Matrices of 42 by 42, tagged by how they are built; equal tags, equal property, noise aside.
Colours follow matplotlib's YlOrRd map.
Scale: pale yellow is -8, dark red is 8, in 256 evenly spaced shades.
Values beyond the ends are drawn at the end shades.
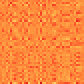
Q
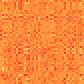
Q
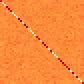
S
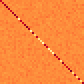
S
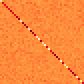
S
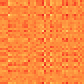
Q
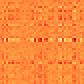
Q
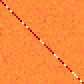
S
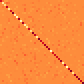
S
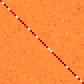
S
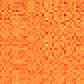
Q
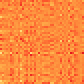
Q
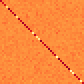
S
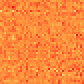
Q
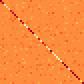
S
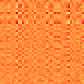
Q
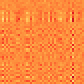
Q
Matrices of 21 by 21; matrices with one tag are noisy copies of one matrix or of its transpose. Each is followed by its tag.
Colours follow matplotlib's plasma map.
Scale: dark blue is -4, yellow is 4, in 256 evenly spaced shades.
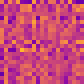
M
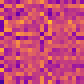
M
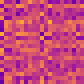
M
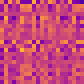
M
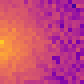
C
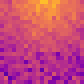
C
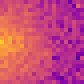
C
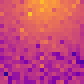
C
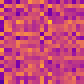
M
